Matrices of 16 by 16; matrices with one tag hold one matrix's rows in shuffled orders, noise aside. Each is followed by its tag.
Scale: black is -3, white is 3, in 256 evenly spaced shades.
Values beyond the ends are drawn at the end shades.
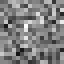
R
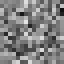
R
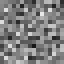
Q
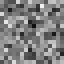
Q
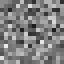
Q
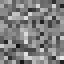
R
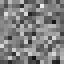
Q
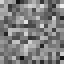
R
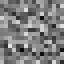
R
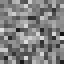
R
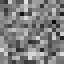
R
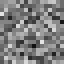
Q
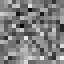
R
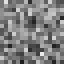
Q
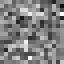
R
